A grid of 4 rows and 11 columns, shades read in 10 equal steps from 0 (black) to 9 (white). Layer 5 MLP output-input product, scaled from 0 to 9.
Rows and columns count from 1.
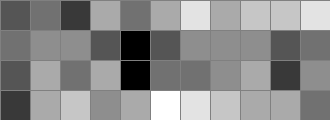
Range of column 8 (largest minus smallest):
2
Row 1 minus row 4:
1 -2 -5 1 -2 -3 0 -1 1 1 4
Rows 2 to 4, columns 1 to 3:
4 5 5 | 3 6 4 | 2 6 7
